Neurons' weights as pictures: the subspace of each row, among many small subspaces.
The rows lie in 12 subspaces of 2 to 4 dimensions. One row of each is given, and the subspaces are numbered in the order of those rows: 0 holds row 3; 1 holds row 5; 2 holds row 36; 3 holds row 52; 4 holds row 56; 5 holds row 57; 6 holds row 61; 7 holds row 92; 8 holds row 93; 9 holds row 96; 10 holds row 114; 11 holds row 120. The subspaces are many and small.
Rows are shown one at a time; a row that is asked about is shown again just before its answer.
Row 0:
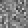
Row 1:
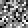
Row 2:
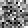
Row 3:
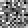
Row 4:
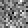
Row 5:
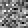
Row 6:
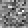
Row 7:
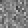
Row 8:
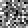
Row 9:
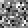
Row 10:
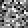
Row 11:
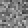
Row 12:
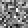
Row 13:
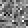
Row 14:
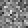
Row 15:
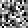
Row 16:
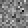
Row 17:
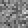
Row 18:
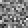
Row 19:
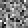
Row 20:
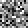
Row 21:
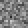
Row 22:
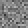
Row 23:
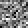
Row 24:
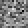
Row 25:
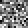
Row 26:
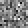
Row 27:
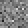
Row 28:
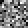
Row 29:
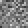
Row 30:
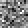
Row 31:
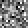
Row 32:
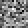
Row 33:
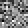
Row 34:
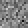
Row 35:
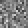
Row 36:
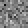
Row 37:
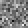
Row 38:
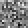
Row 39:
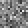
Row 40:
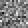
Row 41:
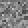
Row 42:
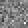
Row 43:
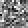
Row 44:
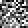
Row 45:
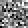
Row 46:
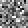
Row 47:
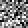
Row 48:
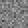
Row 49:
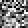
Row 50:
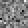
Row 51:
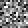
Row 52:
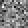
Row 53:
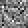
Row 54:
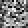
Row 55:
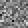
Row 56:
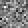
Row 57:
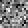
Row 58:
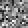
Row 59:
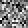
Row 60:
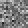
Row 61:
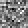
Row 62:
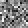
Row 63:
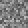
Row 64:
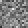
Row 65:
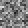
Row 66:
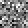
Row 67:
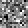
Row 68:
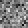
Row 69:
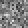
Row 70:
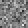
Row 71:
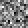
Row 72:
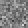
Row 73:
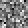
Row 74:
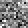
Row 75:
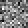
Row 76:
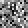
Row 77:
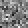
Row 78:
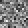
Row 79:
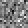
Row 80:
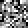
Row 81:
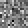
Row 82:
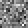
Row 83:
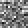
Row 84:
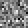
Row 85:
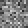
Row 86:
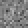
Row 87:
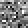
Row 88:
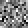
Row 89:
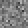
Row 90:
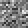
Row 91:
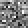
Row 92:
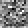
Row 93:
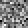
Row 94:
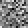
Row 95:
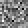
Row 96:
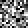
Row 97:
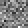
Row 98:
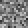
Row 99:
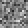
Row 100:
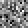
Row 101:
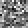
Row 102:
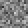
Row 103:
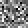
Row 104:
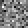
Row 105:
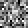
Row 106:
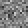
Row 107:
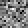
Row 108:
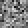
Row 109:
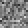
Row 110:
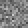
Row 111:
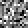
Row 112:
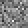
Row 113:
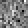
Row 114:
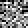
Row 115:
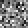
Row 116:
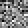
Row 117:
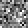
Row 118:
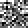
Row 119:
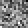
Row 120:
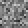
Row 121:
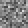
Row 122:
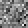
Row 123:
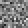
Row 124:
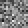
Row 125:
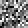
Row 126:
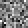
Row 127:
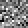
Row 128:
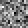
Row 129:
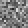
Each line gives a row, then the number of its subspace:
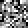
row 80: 7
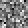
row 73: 8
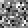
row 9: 5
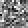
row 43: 7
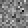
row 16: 9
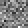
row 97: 6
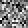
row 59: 11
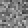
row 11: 1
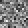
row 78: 8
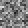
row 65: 2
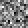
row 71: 2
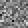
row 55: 0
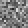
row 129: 6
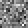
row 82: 5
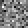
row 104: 3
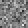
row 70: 9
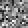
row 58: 1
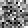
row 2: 0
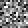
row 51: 0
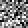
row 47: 0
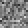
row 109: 11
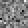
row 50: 2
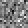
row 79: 11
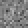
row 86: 11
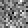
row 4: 11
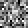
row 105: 2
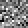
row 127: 0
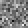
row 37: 9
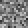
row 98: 8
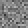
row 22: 6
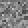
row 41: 1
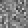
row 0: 8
